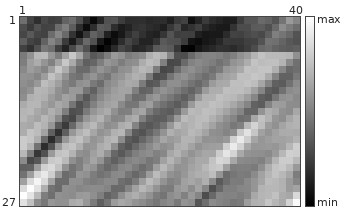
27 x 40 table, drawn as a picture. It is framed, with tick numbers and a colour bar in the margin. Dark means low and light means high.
The grain runs diagonally up to the right. On average the colour sits 50% of the way up the scale. The bottom part is higher, past a seam about 20% of the way down.
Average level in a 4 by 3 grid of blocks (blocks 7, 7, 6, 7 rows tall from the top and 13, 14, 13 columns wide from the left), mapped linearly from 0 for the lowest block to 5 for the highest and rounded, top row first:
1 0 1
4 3 4
4 4 5
4 4 4
